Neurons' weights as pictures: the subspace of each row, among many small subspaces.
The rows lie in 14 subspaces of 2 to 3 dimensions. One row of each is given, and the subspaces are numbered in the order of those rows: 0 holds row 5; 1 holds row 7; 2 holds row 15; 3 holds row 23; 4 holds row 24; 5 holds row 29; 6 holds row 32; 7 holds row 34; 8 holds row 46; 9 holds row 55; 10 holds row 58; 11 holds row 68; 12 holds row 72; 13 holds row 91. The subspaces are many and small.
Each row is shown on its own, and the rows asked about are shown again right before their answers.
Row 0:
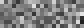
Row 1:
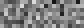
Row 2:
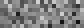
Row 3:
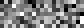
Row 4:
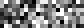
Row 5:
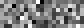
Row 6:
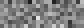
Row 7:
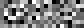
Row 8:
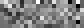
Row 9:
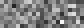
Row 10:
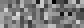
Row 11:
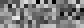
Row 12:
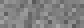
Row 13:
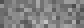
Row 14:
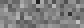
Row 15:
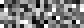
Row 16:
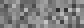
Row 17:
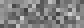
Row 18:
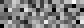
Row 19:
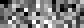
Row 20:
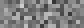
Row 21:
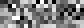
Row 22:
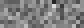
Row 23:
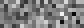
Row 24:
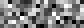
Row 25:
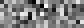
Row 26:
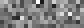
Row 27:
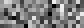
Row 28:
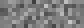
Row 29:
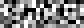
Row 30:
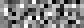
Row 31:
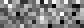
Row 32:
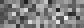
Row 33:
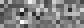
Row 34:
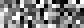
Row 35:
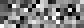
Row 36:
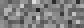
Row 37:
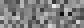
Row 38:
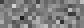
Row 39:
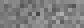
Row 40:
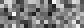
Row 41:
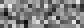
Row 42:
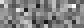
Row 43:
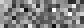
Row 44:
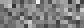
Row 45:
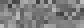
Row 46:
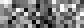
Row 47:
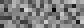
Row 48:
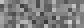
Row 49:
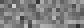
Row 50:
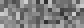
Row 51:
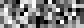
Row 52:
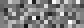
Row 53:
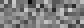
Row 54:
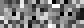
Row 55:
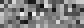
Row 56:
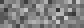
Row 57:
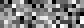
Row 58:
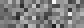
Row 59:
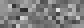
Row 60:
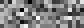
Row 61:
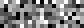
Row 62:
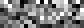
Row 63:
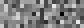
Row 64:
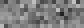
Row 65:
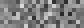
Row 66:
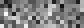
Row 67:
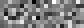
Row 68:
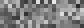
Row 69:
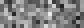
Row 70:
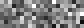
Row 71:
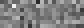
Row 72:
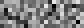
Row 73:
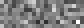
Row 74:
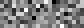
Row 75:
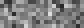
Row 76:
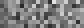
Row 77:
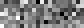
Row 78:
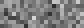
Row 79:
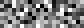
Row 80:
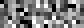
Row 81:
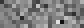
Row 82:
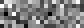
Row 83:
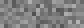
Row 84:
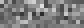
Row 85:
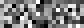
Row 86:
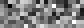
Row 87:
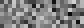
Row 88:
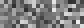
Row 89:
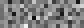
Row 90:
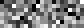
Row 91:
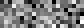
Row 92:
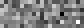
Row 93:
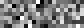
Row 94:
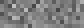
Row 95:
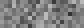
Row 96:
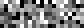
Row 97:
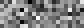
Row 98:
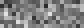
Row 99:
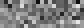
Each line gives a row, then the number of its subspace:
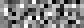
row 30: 5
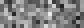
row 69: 8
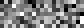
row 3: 13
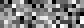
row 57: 13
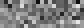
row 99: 4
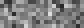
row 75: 8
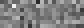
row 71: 0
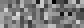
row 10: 7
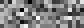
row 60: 9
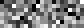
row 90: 3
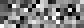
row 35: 6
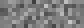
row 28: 5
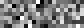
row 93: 0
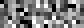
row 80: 8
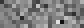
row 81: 4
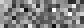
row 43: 12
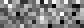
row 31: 4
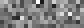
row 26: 3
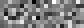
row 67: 1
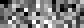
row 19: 8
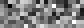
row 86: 4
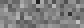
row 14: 3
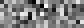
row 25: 9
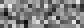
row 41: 2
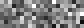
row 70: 13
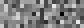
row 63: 7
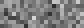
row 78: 12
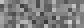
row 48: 2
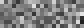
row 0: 13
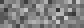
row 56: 6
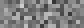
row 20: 10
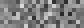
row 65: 10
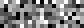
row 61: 3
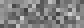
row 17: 6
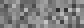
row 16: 11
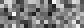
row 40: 8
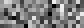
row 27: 12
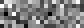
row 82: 2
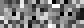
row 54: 13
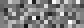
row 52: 5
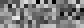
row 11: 11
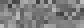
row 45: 11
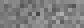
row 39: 7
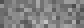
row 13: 2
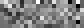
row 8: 4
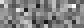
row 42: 8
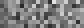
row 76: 10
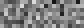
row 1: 1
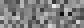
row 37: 13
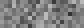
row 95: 7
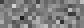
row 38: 3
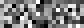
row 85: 0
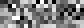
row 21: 11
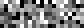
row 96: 3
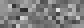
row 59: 6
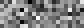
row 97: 9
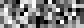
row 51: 11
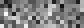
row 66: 2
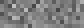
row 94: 11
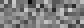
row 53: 5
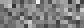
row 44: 4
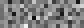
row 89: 9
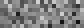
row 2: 4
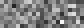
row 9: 7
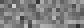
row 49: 0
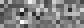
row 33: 9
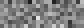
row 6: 5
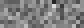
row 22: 12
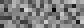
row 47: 12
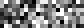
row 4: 0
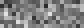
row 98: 2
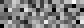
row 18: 12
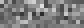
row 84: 9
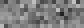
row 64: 0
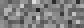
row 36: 1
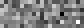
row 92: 7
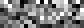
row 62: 4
